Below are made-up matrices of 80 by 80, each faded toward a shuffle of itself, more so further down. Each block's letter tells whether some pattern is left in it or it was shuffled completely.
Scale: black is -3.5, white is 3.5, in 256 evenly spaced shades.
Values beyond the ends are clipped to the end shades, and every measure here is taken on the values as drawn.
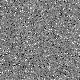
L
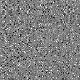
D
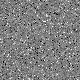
L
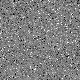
L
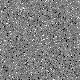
L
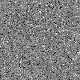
L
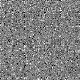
D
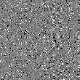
D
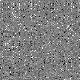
D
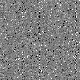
D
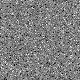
L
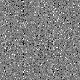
D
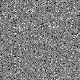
D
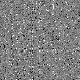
D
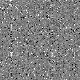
D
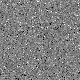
L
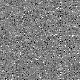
D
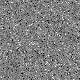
L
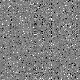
D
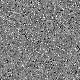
L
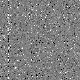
D
